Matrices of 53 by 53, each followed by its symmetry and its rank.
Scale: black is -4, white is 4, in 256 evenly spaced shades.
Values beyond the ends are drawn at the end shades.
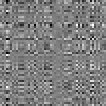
neither, rank three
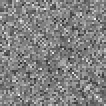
symmetric, full rank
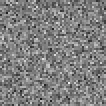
neither, full rank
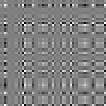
symmetric, rank one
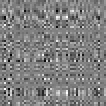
neither, rank three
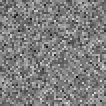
symmetric, full rank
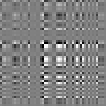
symmetric, rank one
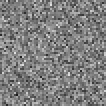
neither, full rank
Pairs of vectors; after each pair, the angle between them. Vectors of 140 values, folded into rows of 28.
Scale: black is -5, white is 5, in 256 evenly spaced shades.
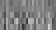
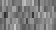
partly aligned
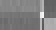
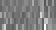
partly aligned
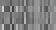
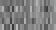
nearly parallel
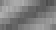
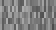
orthogonal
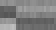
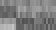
nearly parallel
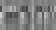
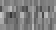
nearly parallel
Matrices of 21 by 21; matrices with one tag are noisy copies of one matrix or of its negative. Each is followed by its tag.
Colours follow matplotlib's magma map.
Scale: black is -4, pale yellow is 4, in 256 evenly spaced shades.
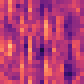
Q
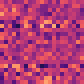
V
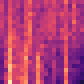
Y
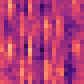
Q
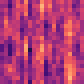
Q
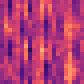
Q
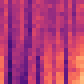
Y
